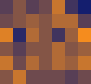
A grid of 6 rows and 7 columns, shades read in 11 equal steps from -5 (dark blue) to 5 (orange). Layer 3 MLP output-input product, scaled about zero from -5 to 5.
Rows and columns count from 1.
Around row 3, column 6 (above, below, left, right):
2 0 -3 5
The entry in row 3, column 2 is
-4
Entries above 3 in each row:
0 0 2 0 0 0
